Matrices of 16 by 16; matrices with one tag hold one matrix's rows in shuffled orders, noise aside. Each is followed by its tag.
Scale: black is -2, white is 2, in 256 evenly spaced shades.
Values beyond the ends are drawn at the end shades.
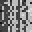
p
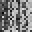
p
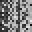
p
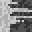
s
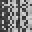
p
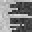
s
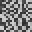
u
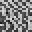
u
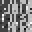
p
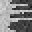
s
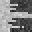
s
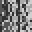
p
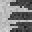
s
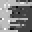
s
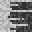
s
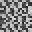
u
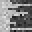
s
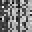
p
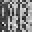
p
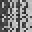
p
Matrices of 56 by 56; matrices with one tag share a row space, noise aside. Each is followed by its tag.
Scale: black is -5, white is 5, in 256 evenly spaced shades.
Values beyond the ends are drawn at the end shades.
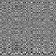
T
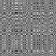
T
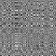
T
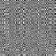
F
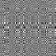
F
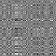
T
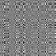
F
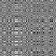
T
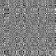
F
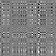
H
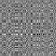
T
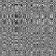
T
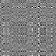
H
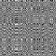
T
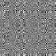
F
